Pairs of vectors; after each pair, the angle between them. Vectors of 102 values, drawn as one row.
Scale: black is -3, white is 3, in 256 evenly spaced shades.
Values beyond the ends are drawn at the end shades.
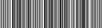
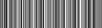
partly opposed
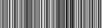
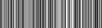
nearly opposite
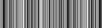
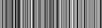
orthogonal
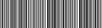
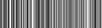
orthogonal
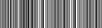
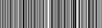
partly aligned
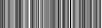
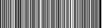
partly aligned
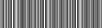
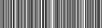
partly aligned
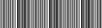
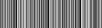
nearly opposite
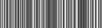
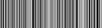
nearly opposite
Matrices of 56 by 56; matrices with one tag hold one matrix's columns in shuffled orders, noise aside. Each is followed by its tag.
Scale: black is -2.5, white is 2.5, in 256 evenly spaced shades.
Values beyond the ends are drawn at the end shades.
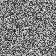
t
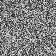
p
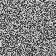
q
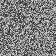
t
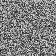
q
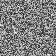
t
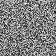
q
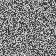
t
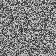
t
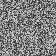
p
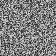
p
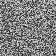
q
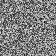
t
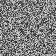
t
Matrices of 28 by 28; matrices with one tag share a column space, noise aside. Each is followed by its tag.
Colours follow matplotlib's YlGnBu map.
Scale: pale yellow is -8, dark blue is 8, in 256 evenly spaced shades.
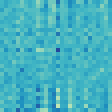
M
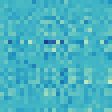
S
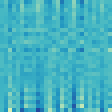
M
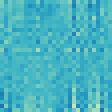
M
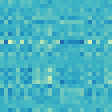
S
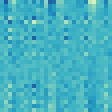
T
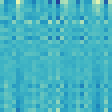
T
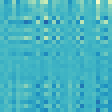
T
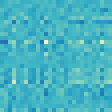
S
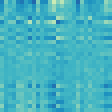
T
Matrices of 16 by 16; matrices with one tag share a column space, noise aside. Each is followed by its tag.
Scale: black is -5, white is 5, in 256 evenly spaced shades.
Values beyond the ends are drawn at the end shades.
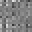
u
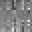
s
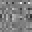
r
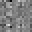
u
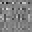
r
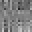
s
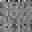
u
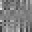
s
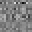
r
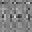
r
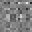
r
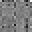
u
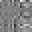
u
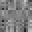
s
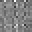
u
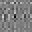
r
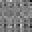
u
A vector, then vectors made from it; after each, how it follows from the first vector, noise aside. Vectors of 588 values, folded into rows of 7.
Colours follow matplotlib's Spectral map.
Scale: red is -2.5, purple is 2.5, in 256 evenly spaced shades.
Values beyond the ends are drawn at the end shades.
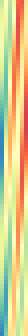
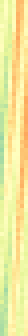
shrunk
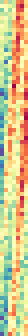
copied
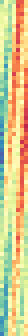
copied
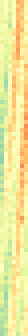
shrunk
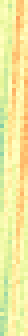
shrunk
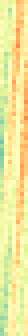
shrunk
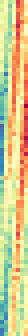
copied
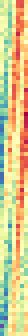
copied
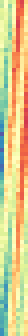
copied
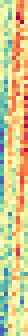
copied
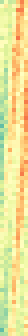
shrunk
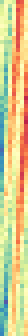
copied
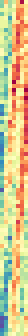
copied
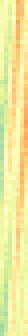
shrunk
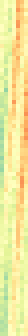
shrunk
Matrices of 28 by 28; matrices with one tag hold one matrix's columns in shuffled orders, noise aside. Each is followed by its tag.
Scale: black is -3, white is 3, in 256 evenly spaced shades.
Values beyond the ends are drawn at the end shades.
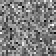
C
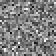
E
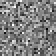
C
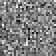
C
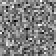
C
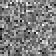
C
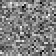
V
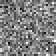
E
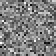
E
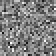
E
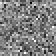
V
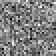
C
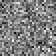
E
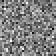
E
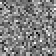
E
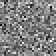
V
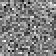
V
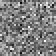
V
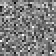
V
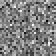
C
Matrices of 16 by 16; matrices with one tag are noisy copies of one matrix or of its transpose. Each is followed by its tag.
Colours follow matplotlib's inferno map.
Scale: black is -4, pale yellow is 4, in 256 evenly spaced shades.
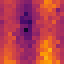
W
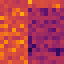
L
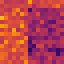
L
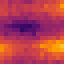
W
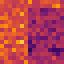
L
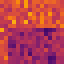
L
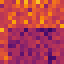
L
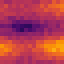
W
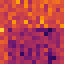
L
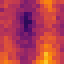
W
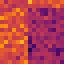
L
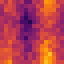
W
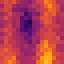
W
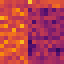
L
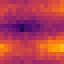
W
